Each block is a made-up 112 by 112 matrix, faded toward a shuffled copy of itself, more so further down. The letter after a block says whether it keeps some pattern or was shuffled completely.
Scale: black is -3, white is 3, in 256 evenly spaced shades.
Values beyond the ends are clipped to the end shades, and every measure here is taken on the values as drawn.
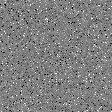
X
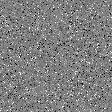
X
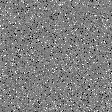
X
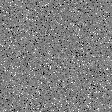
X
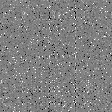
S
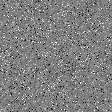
X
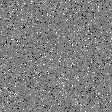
X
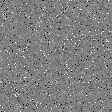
X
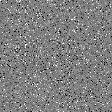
S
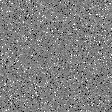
X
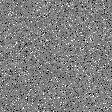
X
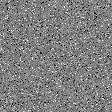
X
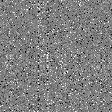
S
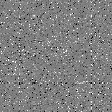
S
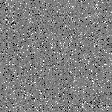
S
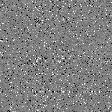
S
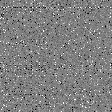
S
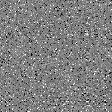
S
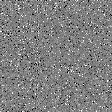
S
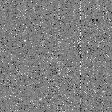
S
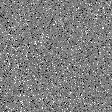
X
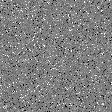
X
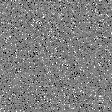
S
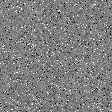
X
